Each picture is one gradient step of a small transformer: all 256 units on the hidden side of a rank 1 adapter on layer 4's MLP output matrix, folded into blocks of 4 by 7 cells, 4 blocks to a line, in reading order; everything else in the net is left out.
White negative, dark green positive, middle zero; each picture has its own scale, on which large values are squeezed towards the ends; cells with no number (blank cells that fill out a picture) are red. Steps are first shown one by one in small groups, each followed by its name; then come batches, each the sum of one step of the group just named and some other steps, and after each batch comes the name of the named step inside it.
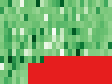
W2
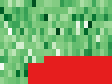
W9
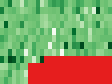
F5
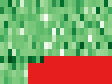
F5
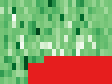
W9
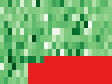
W2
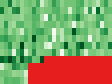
F5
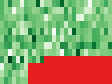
W2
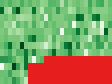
W9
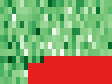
F5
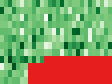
W2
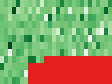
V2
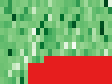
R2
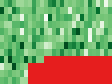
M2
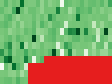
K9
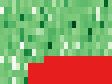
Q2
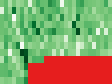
Q2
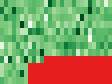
M2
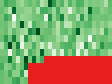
M2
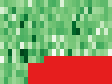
Q2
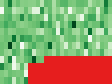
Q2
